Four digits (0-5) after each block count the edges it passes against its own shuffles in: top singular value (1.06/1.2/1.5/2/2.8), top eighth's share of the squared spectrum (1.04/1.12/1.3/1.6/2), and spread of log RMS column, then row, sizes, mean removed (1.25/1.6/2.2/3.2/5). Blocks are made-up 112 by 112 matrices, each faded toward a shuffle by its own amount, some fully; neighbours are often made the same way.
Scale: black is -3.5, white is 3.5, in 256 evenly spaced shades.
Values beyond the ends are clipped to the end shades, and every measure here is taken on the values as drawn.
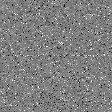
2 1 0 1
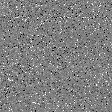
2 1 0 1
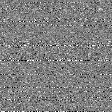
2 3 0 4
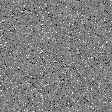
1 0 0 0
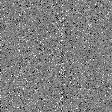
1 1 1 0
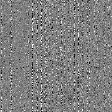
2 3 4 0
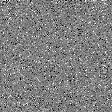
3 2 0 1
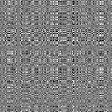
5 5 4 4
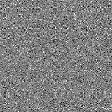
4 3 2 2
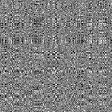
5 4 3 3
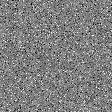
1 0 0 0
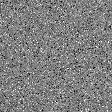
1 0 0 0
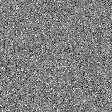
2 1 0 0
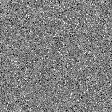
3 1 0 0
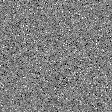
0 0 0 0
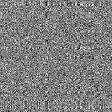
4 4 2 2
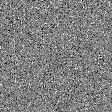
0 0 0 0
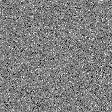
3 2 0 0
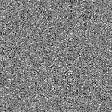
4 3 1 1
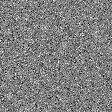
2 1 0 0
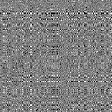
5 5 3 4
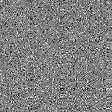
4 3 1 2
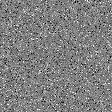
1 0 0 0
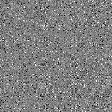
4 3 2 2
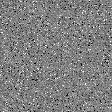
3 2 0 0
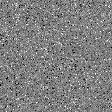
3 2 1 1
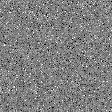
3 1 0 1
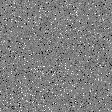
0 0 0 0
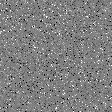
0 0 0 0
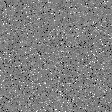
2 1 0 0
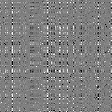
5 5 4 3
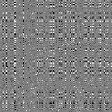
5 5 4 4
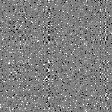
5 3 2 2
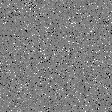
2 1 0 0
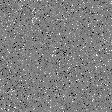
0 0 0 0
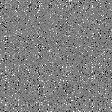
4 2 2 1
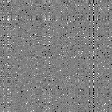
5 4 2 2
